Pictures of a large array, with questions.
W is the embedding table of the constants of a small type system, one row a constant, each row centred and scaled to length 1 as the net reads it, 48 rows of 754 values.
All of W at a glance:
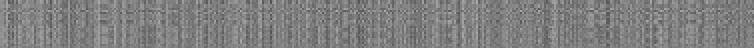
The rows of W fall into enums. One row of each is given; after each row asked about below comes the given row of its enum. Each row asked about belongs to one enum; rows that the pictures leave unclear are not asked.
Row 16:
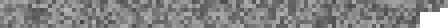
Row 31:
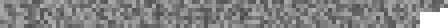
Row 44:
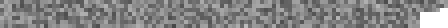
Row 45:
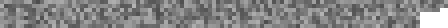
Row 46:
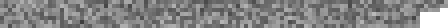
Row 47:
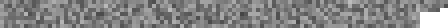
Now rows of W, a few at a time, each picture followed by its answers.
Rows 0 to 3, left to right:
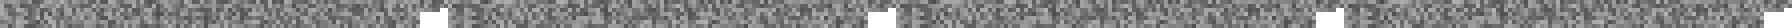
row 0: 31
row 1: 45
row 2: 45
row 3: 45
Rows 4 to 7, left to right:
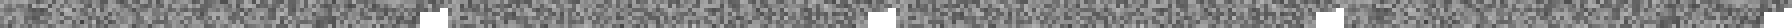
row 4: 16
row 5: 44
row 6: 44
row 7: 16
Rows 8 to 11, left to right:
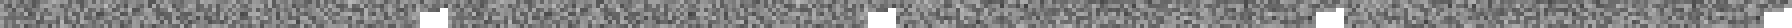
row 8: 47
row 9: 47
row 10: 46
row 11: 46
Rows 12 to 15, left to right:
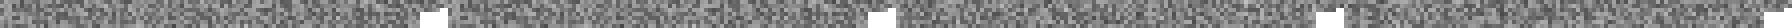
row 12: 44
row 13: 44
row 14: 47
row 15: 45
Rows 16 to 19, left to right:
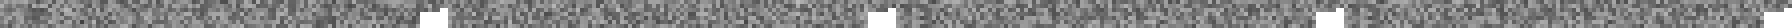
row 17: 47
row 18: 45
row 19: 45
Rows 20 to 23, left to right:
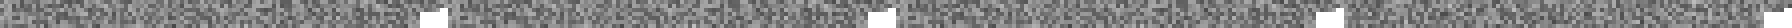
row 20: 44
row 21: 44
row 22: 44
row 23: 47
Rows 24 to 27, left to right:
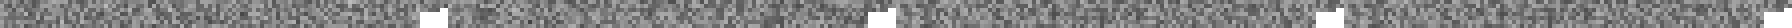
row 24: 47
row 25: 16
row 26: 31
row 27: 31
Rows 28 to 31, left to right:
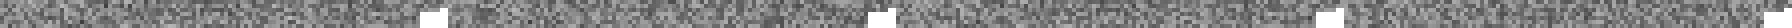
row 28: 46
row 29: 16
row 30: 46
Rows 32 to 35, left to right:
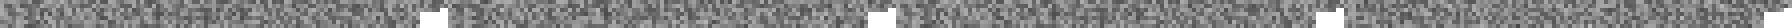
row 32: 31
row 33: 45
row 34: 31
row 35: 44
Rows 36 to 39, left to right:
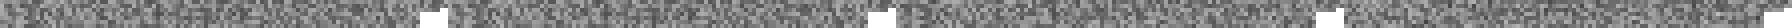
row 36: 31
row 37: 31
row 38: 45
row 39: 46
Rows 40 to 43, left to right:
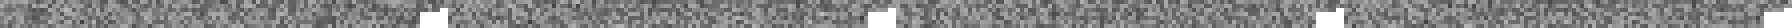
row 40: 16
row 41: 46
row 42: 31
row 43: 46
